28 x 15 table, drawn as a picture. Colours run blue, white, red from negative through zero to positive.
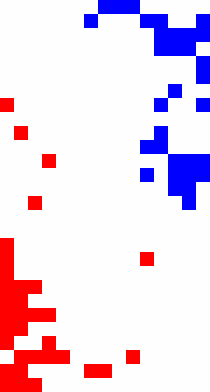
The ninth with the highest average is the bottom left. No regular stripes run through it. On average the colour sits 50% of the way up the scale. There is an overall slope up to the bottom left.
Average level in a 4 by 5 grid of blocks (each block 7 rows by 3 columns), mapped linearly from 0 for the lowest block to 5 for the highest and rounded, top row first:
22110 | 22210 | 32222 | 53222
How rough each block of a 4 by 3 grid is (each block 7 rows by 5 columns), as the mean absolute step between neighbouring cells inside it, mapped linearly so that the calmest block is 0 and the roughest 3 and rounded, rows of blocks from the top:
0 1 3 | 1 0 3 | 1 0 1 | 3 1 0
